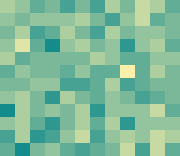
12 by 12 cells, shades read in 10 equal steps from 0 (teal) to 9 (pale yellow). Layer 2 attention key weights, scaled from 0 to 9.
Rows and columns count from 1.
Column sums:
48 59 42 39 49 56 36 58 51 52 64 48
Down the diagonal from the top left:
6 4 2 0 4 5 3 5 5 5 7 3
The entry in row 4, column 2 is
8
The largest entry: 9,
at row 6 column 9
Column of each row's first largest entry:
10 10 2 2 1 9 8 2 11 2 6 9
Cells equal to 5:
33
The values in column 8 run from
2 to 6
